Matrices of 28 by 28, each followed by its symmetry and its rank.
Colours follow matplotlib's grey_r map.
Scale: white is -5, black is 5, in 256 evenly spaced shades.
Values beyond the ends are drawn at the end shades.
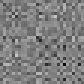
symmetric, rank three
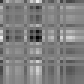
symmetric, rank one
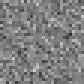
antisymmetric, full rank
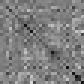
symmetric, rank five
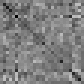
symmetric, rank five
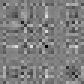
symmetric, rank three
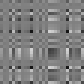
symmetric, rank one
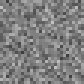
antisymmetric, full rank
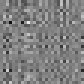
neither, rank three
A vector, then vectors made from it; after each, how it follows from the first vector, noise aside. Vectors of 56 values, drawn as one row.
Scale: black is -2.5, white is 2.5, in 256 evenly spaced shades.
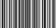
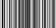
copied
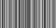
shrunk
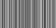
shrunk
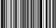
sign-scrambled
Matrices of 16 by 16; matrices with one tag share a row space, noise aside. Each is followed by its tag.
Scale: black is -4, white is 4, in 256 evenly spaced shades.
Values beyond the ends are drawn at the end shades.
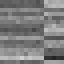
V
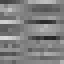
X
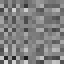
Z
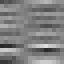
X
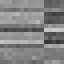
V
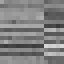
V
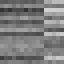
V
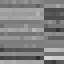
V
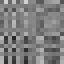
Z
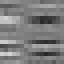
X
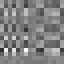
Z
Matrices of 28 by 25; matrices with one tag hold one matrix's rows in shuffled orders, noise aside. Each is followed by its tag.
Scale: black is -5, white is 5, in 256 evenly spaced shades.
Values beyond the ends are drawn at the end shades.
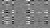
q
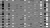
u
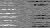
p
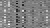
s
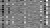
u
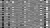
u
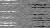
p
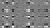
q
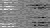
p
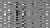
s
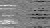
p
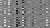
s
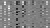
s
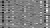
u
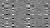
q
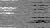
p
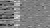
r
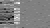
r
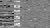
r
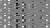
s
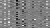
s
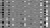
u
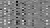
s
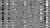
u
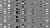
s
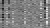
u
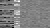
r
